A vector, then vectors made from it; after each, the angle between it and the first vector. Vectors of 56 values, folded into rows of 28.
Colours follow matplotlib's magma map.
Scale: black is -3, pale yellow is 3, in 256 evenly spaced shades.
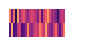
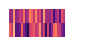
orthogonal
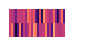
partly aligned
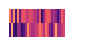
nearly parallel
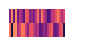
nearly opposite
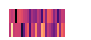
partly aligned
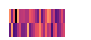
nearly parallel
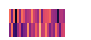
nearly parallel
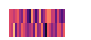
orthogonal
